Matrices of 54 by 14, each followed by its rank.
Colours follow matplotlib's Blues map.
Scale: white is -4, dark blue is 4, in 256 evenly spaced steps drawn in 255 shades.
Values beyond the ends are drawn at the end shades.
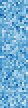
full rank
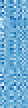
three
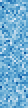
full rank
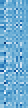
three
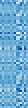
two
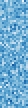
full rank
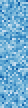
full rank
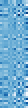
two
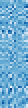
three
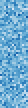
full rank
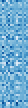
three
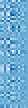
two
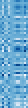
two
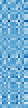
two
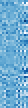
three
